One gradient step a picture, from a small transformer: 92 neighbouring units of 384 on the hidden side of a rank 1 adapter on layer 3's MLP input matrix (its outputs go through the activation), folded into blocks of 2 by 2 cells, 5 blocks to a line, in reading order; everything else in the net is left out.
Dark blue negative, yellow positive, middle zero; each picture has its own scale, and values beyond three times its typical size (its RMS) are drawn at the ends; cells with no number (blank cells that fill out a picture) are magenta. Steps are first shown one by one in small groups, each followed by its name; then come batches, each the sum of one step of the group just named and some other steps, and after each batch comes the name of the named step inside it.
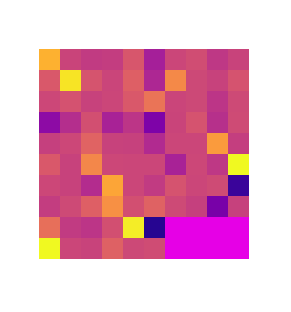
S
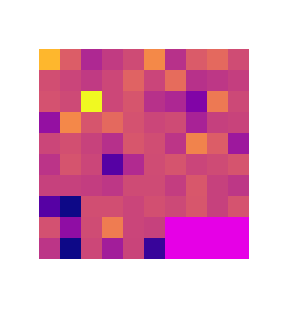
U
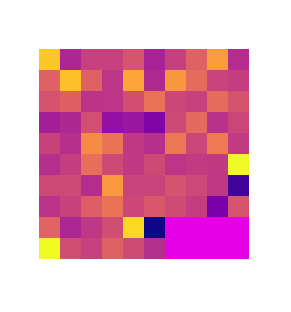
S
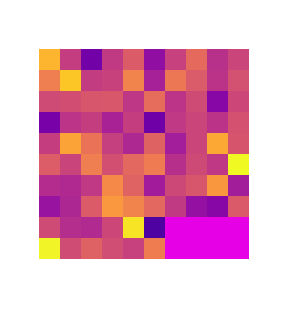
S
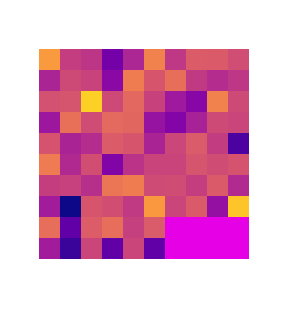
U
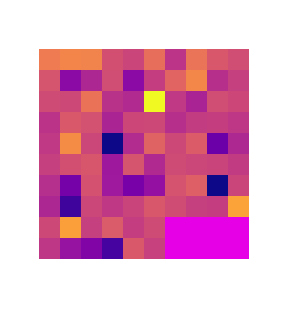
U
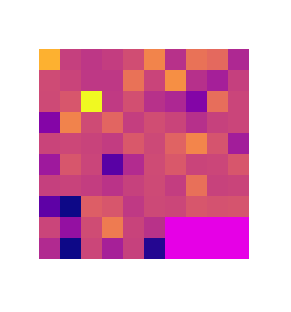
U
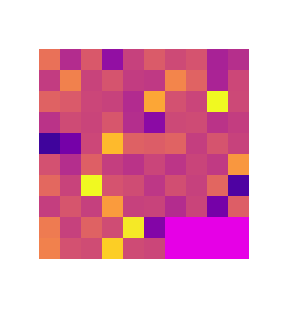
S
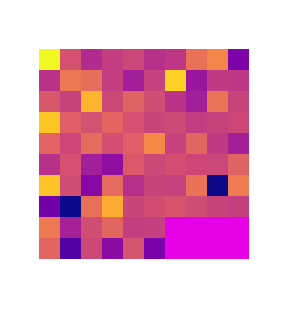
U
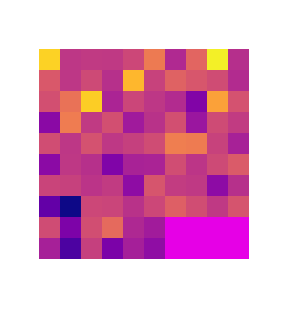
U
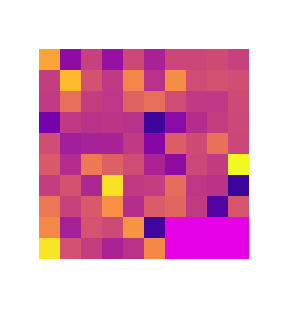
S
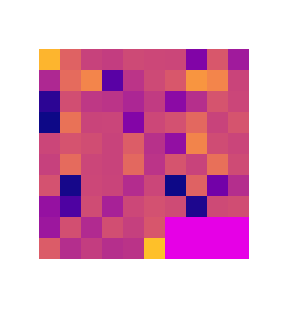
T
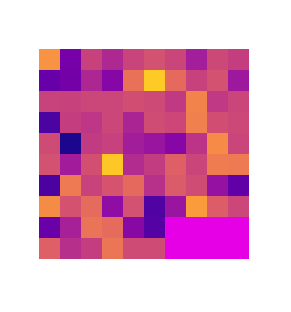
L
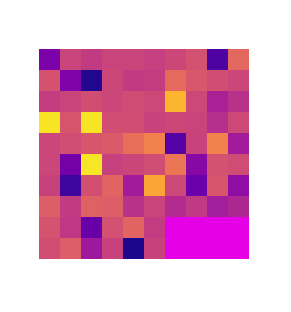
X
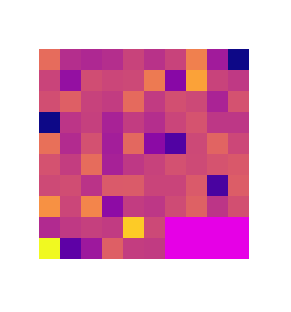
L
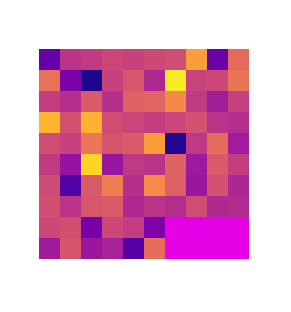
X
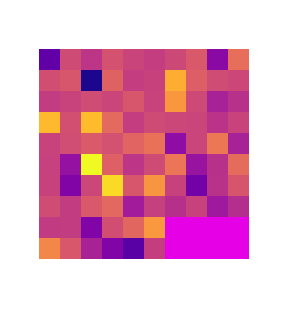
X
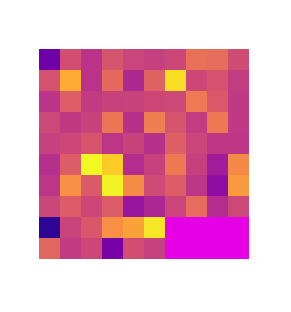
L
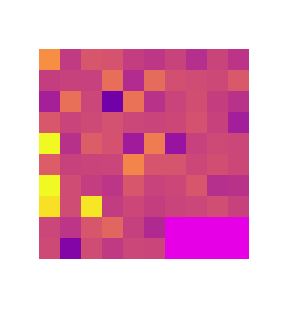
L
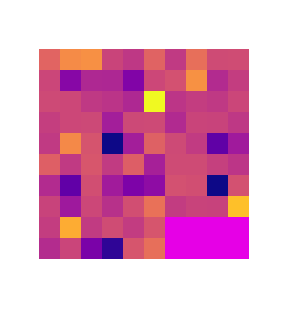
L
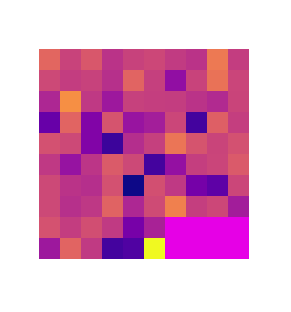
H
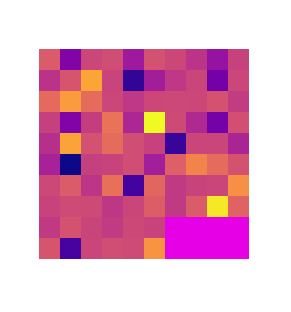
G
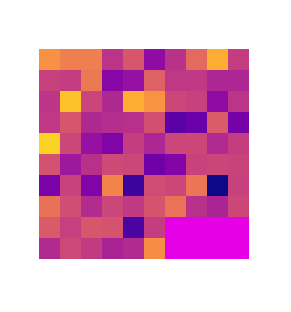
H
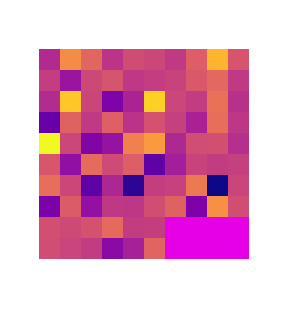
H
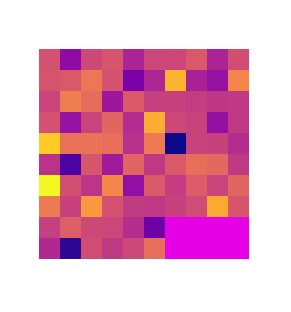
G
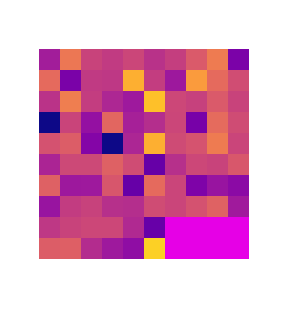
H
